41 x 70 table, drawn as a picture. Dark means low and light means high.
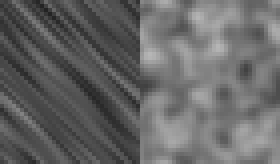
The table splits into one row of 2 panels. Panel 1,1: low, slanting down to the right. Panel 1,2: middling, blotchy.
